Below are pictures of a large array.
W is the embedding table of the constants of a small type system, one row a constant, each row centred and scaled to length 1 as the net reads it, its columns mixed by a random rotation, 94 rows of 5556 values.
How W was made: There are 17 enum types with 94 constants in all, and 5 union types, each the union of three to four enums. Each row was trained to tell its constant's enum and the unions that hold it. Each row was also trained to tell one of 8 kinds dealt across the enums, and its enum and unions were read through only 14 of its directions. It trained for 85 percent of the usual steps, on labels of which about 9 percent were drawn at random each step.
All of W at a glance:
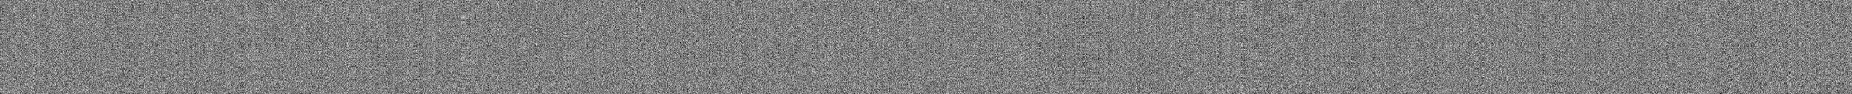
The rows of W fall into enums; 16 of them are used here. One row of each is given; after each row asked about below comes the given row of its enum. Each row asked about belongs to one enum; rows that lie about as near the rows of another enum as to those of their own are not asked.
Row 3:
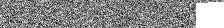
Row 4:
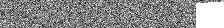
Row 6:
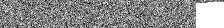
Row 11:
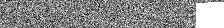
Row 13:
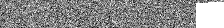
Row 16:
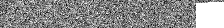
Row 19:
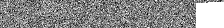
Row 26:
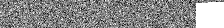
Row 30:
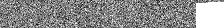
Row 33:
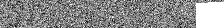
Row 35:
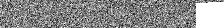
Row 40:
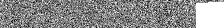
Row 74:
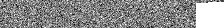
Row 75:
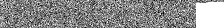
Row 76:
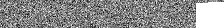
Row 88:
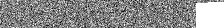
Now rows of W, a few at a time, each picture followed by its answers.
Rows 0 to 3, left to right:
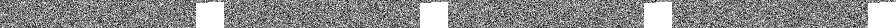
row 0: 26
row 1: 75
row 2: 76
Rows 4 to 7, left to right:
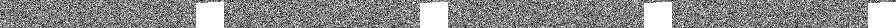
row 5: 76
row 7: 30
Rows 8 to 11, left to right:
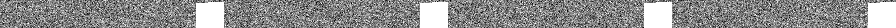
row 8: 11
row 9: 76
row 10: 19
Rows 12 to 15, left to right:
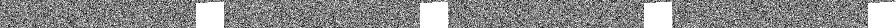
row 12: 26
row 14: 74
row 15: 88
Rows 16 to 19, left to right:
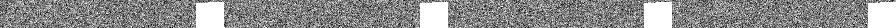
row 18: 35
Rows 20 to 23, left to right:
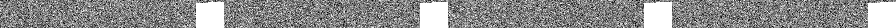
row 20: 76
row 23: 19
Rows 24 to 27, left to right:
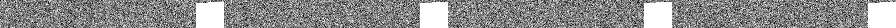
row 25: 19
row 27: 26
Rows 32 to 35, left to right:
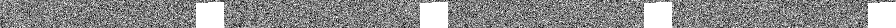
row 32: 88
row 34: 76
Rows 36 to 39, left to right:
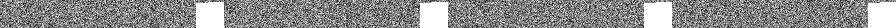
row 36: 19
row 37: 26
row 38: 30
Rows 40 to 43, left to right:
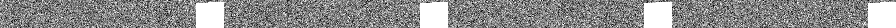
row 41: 3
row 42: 16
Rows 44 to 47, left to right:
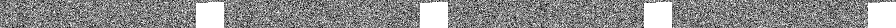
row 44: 76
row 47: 16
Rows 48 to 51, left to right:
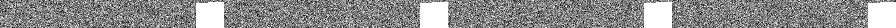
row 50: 88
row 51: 11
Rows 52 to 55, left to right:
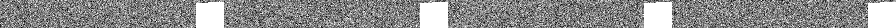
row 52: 13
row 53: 19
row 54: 35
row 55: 74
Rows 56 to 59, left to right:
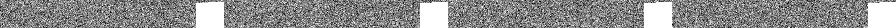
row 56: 16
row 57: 35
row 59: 88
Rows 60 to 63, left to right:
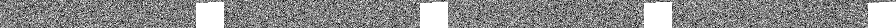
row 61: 74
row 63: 16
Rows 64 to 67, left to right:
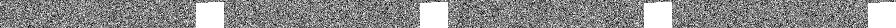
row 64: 11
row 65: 3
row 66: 40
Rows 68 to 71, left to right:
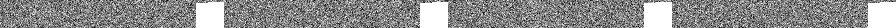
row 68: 74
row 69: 74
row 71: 11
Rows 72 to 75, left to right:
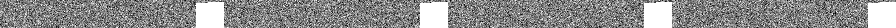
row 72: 88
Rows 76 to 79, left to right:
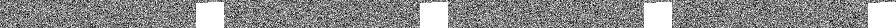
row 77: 3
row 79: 40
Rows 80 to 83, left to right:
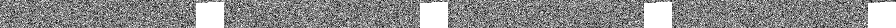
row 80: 3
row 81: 35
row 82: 13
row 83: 16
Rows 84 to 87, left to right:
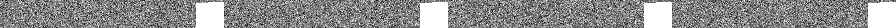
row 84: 16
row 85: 74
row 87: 30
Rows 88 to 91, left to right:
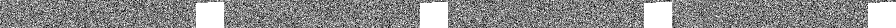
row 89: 35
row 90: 30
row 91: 88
